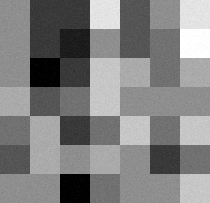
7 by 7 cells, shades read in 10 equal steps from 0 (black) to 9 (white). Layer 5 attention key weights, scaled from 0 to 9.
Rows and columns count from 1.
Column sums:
33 24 16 41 34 29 46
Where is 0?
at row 3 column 2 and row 7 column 3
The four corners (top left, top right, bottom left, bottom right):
5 8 5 7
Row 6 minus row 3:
-2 6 3 -1 -1 -2 -2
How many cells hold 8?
2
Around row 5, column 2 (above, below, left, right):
3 6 4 2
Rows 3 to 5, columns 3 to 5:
2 7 6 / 4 7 5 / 2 4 7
